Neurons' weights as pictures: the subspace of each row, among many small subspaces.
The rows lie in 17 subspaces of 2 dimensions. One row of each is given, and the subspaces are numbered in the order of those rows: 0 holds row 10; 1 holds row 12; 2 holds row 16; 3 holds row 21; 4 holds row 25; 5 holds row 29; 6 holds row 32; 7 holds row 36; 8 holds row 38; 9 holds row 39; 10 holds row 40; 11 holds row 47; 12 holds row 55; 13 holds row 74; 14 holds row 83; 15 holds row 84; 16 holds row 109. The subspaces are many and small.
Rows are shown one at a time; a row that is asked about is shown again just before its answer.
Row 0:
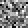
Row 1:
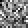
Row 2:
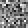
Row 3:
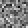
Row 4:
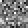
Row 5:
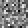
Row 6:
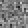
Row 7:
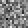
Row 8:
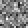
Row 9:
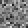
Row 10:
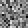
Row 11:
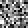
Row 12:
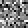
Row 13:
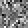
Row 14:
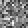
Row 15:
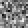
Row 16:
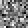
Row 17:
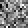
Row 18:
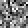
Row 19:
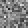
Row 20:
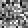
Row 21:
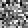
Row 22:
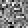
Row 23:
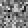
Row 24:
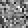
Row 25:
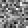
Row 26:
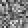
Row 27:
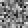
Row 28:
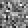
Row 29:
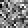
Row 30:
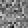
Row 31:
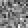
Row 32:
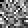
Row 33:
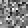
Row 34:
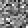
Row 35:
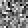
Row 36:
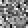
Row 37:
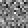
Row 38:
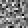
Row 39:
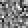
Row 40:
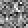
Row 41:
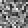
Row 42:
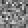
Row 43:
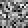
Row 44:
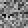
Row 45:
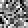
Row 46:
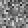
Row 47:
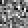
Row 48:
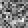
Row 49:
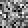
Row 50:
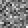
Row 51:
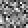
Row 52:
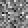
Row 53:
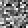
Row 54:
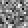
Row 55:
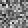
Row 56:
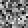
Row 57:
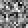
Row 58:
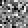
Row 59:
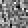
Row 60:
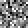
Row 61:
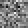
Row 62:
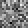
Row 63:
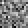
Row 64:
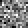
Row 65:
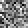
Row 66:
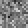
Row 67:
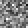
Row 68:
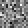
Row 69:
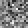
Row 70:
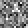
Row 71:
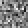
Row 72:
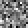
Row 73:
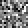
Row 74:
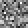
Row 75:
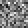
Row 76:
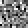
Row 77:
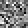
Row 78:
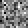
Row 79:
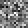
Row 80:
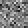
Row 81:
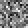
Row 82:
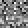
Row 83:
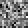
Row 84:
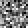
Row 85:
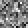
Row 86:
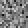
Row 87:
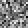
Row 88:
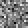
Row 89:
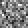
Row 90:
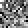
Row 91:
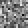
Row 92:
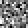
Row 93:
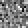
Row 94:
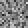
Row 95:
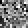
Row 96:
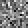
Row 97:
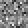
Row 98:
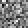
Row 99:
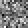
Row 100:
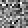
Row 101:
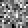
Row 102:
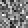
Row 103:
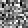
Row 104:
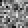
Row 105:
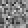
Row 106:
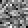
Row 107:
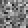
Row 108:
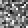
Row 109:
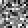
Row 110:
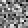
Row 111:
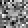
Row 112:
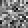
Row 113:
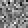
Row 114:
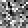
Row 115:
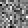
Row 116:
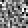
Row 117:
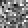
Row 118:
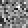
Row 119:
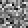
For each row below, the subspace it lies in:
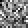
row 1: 6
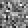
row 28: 14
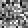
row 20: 3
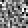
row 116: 9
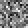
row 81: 1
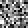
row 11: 14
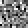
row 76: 11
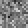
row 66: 1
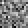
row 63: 7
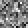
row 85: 10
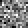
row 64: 9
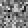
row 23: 11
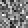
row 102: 0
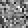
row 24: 7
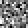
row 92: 14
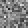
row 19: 16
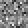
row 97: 13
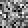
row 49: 14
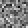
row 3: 16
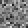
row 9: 16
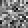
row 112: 3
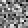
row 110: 16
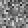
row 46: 2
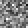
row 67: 15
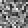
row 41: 7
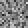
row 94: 0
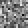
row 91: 4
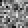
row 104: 9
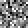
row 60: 8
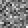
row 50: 4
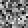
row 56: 6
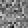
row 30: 8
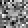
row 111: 2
